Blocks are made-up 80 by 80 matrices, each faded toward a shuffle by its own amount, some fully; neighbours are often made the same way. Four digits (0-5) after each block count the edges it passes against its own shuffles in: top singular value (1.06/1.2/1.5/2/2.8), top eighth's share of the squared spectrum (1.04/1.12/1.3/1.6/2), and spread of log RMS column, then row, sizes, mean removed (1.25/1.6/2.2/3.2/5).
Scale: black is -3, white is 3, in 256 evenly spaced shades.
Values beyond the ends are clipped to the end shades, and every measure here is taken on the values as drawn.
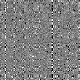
5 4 3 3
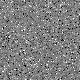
1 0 0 0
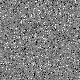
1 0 0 0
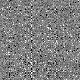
4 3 2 1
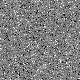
0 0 0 0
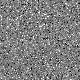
1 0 0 0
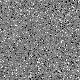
0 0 0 0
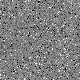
1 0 0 0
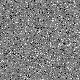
1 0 0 0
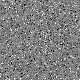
0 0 0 0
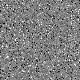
2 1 0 0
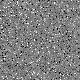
0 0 0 0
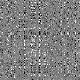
4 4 3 2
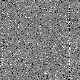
3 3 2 0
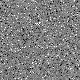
1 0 0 0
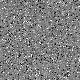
0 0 0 0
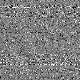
2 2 0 3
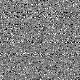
1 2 0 3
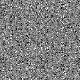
3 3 2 0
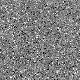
2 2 1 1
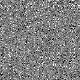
3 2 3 0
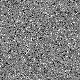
1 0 0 0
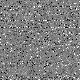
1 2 0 2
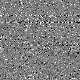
2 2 0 2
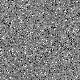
1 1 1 0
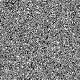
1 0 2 0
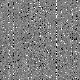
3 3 3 0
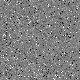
1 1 0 0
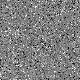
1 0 1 0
